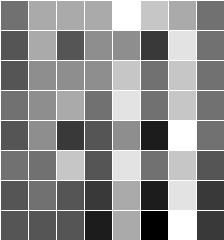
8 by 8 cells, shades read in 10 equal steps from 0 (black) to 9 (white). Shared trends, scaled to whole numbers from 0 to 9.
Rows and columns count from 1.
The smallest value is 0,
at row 8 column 6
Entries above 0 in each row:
8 8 8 8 8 8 8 7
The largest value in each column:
4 6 7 6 9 7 9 4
